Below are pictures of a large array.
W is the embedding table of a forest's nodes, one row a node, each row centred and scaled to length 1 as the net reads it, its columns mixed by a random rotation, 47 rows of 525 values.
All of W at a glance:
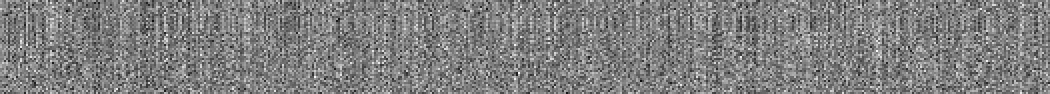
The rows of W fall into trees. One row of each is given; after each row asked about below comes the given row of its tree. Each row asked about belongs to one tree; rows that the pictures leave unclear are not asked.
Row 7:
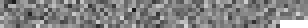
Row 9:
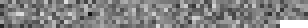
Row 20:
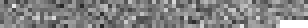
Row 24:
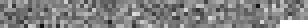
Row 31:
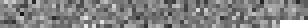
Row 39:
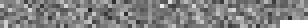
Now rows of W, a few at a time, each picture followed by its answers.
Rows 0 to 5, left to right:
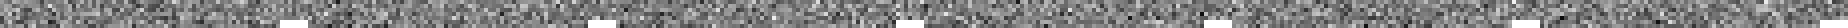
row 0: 24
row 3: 9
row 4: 24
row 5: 39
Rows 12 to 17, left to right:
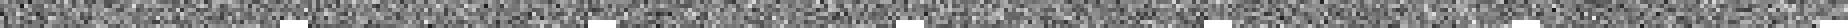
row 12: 9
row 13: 9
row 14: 9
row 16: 39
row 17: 20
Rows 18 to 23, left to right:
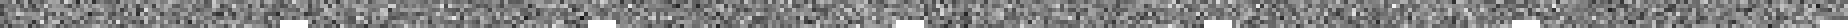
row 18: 9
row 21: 9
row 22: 39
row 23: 20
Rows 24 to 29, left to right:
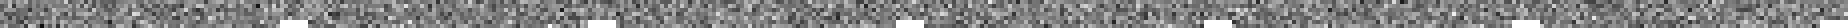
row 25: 31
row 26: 9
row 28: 31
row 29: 20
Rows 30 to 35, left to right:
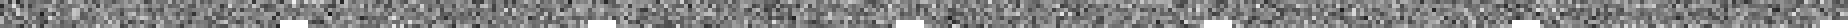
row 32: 24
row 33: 24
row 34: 39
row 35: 31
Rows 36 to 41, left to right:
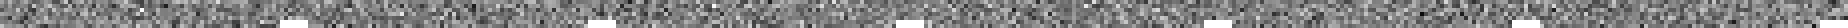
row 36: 24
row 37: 24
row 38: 7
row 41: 20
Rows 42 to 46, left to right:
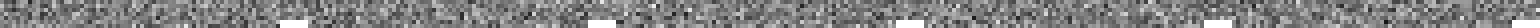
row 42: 7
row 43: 9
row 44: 31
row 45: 39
